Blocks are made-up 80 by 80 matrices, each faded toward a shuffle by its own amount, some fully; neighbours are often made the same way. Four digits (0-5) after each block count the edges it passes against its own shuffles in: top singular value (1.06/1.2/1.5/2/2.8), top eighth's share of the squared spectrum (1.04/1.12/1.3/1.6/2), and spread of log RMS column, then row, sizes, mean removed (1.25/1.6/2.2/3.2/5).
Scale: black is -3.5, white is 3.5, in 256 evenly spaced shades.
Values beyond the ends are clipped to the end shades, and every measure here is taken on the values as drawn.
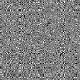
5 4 3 3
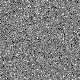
0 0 0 0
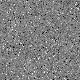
0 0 0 0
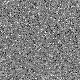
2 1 0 0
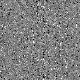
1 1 2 0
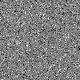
0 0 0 0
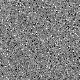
0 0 1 0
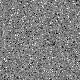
0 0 0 0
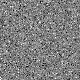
0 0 0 0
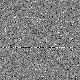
2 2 0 2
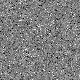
0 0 0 0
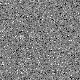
2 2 0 2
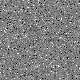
2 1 0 0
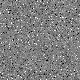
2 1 0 0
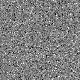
3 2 0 0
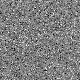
1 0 0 0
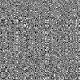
4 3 2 2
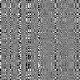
5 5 4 3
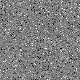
2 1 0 0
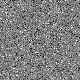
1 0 0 0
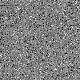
1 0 0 0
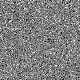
2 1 0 0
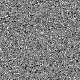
2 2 0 1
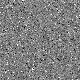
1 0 0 0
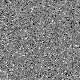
1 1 0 0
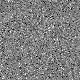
2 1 0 0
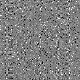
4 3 2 1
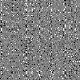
4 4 3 2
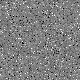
0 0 0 0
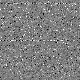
2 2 0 2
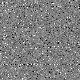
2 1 0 2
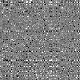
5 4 2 3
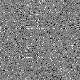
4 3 0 2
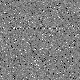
3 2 0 1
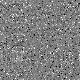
2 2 1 1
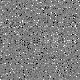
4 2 0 1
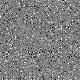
3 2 0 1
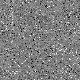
3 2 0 1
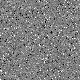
2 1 0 0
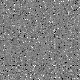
3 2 1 0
